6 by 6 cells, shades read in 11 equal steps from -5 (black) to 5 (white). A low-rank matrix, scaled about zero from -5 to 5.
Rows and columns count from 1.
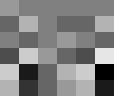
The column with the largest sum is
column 1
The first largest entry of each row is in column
1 2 4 6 1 1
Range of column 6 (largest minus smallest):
9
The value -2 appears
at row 4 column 1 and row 4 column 5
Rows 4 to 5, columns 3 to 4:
1 -1 | -1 2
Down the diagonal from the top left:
1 2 0 -1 3 -4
